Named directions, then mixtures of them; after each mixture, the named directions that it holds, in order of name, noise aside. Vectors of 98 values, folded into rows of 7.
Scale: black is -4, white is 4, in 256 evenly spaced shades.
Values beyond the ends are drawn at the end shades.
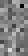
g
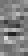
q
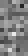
g, q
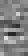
q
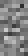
g, q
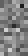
g, q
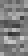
q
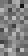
g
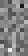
g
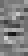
q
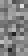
g, q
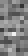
g, q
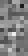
g, q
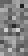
g, q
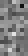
g, q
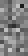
g, q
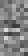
g, q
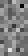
g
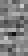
g, q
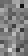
g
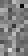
g
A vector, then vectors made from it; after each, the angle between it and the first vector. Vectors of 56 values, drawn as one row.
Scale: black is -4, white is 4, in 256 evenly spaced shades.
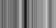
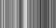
nearly opposite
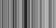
nearly parallel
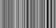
orthogonal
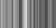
nearly opposite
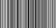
orthogonal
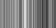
nearly opposite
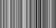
partly opposed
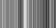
nearly opposite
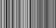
partly opposed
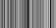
partly aligned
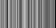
partly opposed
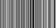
orthogonal
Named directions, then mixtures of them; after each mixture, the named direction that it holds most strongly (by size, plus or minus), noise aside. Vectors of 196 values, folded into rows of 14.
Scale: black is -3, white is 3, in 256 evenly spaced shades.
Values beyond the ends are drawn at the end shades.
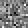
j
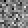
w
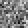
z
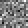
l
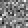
l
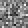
j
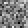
z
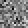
z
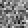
z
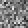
z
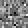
j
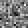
j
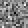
j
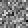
l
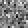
z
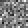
l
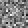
l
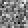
z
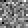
l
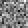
l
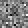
j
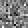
j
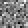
l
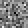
j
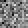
w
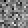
w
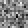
w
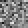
w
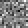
l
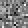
j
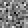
j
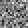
l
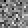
w
